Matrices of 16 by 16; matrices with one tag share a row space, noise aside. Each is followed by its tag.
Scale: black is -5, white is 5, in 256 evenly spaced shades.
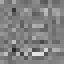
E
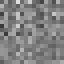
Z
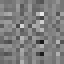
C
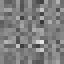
C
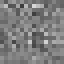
E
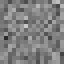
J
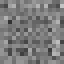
J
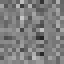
C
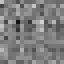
Z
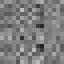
C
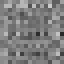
J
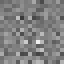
C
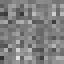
Z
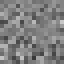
Z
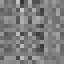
C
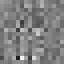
C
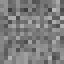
J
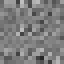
C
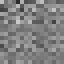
Z
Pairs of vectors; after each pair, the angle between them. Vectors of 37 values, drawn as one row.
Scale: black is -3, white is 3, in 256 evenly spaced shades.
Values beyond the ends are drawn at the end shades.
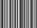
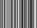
partly aligned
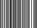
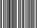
orthogonal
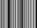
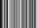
partly opposed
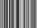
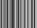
partly aligned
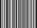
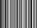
orthogonal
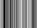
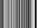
partly opposed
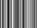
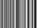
orthogonal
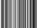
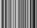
nearly parallel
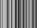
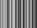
nearly parallel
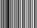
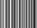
orthogonal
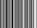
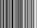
nearly parallel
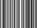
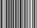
nearly opposite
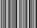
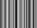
partly aligned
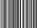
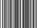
partly aligned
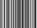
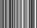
nearly opposite
